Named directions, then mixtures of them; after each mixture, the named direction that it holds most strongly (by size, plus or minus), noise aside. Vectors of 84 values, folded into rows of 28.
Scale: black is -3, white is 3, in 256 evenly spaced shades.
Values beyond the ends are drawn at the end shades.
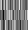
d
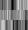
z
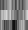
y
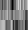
z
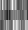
z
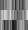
y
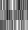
z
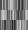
y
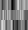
z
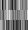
d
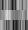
z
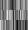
z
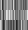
d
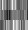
z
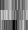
y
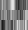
z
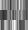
y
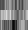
y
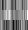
y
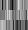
z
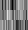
z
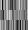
d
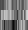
y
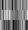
y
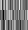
d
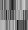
z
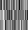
d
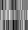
y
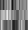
y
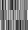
d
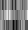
y
